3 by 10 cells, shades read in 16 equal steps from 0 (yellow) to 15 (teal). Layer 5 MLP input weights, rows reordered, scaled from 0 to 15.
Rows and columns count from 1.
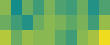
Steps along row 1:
up down up down up up down up down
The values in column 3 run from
6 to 14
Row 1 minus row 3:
3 6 3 5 1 1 0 2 9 11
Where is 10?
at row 2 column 7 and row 3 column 6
